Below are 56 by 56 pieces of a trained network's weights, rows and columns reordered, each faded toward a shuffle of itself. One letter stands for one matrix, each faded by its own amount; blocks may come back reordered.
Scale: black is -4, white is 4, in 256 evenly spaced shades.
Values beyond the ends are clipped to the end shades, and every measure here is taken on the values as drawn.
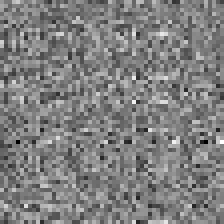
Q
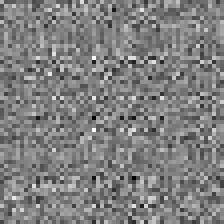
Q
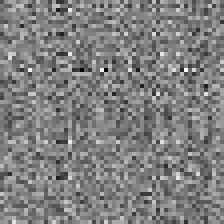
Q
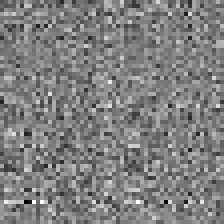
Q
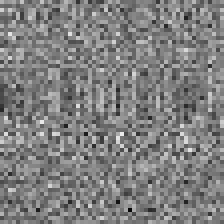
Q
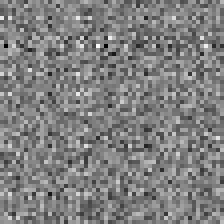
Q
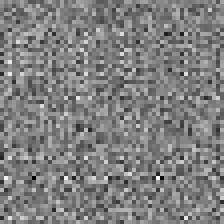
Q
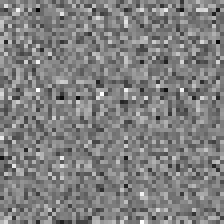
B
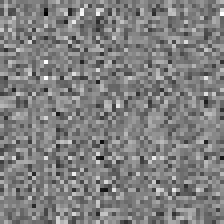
B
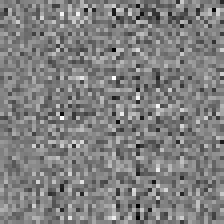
B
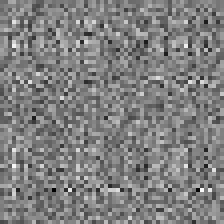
Q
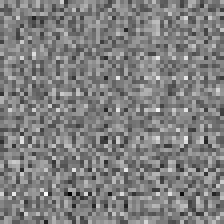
Q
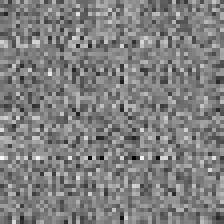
Q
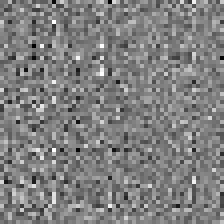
B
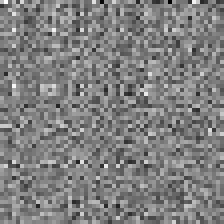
Q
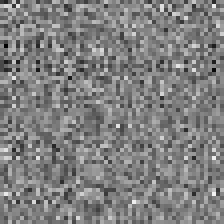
Q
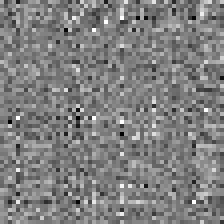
B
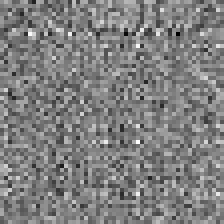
Q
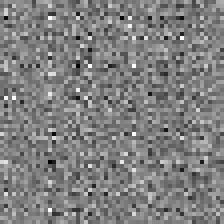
B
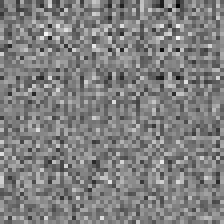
Q
